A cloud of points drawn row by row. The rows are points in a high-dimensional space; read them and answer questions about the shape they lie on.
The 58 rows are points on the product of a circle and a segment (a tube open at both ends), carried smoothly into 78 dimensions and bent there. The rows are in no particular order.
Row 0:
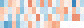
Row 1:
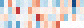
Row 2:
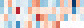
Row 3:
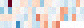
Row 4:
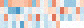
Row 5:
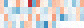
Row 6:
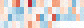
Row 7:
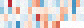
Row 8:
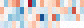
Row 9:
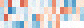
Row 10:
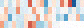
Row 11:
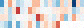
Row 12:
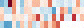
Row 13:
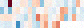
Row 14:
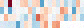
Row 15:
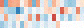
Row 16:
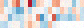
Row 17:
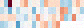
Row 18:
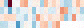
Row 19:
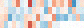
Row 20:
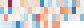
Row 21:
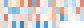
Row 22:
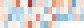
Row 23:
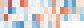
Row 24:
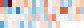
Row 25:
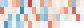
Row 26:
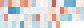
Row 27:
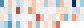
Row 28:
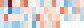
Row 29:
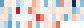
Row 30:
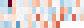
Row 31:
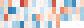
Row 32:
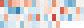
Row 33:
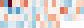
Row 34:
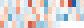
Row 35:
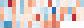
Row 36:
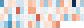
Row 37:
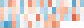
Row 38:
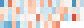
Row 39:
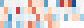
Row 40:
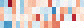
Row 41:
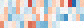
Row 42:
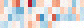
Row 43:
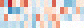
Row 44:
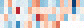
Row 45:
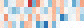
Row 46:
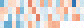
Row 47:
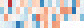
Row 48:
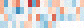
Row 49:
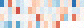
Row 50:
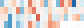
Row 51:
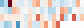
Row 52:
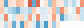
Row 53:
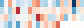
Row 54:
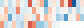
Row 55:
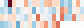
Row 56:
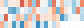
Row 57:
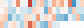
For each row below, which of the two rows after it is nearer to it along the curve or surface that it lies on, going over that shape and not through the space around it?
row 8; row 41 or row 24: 41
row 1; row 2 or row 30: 2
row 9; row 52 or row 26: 26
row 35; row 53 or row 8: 53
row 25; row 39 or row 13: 39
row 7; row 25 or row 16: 25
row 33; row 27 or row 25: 27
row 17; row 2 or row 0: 2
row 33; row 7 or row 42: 7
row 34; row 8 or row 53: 8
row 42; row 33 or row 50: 50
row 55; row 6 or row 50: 50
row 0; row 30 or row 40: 40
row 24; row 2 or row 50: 2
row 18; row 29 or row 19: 29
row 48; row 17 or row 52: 52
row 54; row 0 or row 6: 6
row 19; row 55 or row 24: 24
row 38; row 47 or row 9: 47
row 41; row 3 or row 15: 15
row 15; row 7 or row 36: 7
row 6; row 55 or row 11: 11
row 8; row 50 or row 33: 50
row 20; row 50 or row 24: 24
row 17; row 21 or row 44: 44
